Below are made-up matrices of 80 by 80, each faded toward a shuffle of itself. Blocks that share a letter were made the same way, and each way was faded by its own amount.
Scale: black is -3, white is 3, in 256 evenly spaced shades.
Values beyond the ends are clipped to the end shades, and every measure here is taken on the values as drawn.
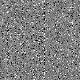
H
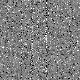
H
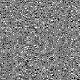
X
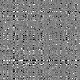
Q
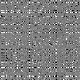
Q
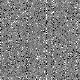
H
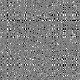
Q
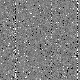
H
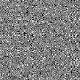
X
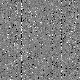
H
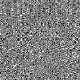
X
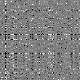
Q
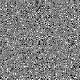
X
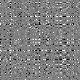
Q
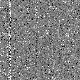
H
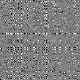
Q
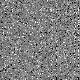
H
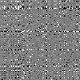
Q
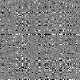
Q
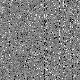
H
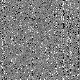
H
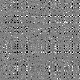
Q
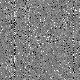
H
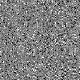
X
